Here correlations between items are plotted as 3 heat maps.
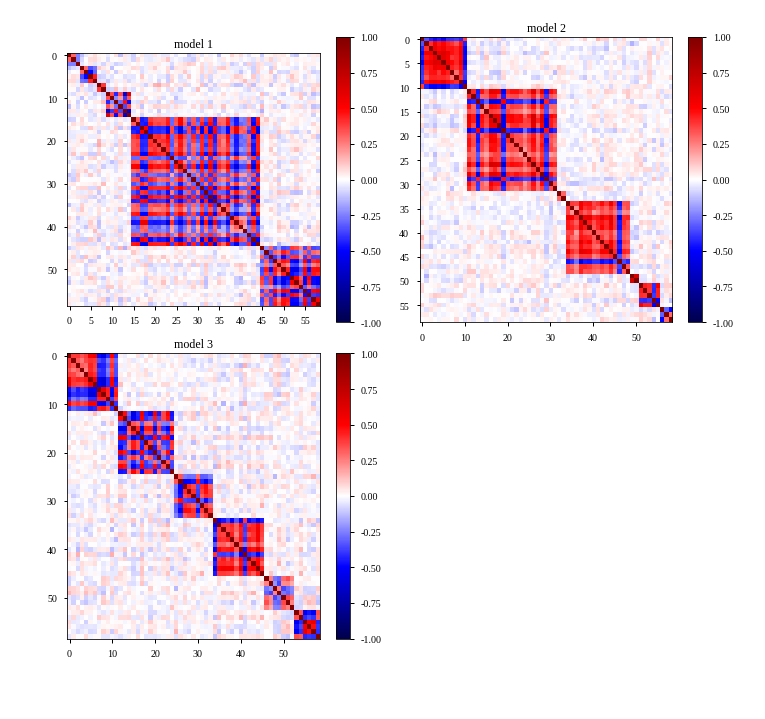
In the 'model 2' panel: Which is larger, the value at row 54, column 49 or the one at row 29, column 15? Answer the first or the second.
the first
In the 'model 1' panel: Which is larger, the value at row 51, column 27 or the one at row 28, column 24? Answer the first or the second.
the second
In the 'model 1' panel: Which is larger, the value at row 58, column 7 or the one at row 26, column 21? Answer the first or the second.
the second
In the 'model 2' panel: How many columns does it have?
59
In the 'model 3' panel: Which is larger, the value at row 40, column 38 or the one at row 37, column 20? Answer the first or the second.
the first
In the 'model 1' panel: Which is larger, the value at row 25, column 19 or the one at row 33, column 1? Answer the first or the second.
the first
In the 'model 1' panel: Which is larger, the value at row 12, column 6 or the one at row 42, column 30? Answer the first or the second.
the first
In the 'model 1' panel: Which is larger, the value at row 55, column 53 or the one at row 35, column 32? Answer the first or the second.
the second
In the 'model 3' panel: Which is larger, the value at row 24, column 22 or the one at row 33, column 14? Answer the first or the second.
the second
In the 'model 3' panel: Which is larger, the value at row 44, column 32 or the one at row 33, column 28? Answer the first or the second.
the second
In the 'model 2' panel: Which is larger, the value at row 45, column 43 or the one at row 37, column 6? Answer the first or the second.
the first
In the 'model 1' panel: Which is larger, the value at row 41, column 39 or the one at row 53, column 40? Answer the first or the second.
the first
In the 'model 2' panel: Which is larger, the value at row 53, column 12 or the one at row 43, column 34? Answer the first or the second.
the second
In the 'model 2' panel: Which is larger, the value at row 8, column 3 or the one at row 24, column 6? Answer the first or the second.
the first
